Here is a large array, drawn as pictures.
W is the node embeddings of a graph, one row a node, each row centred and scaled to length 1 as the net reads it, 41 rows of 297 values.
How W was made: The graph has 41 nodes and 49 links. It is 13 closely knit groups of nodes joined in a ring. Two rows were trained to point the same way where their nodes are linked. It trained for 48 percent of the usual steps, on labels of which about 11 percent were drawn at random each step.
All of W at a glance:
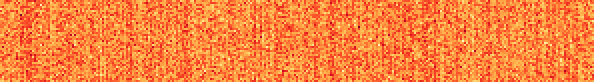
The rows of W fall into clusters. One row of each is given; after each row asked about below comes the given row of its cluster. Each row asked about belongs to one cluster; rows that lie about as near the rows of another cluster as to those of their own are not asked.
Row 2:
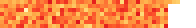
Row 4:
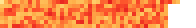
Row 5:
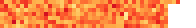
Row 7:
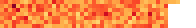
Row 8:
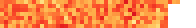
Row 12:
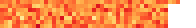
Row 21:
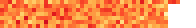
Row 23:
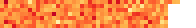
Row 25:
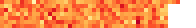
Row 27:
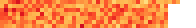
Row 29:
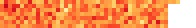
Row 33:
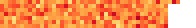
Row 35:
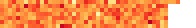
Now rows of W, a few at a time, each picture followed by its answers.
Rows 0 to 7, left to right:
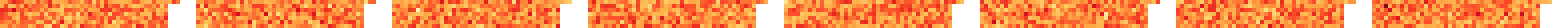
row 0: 27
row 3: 8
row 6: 27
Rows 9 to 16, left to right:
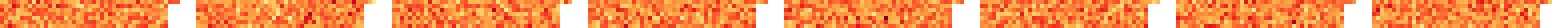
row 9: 33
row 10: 23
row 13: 12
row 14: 2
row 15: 35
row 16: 21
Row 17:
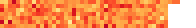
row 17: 33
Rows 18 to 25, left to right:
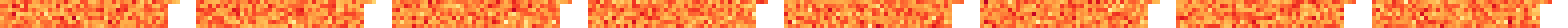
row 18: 2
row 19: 7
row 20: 5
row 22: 25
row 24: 35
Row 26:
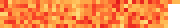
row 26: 23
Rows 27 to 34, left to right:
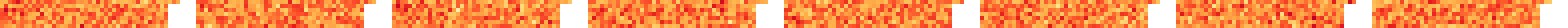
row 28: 8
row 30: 7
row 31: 12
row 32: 29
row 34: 4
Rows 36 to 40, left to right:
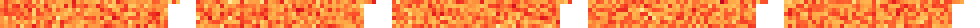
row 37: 21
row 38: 5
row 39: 27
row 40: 4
